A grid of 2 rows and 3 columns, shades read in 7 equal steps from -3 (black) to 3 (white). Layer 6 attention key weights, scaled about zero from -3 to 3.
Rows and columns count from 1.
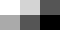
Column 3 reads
-1 -3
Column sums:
4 1 -4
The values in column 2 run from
-1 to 2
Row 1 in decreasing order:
3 2 -1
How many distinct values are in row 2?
3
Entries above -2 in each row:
3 2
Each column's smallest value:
1 -1 -3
